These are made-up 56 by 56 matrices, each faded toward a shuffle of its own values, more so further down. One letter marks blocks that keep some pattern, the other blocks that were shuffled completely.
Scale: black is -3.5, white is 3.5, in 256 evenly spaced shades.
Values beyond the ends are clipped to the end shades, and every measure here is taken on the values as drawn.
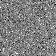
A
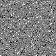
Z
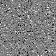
Z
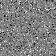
A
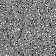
A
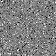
Z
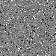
Z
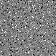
A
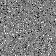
A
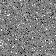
A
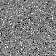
Z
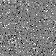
Z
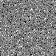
Z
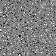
Z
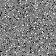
Z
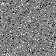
A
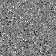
A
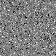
Z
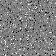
Z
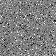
Z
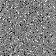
Z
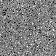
A
